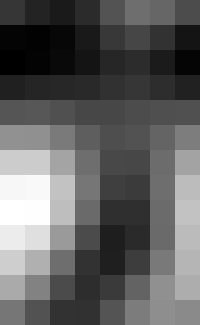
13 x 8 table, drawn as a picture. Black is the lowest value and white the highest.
Average level on the scale: 40%. Ninth with the lowest average: top left. Roughest part: bottom left. Ninth with the highest average: middle left. Stripes: none. Calmest part: top left. Lone odd cells: none.
